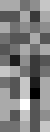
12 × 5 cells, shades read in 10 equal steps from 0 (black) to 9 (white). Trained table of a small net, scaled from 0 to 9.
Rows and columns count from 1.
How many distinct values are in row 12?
4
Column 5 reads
7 6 5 3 6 3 4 6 6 6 5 7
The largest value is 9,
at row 10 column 3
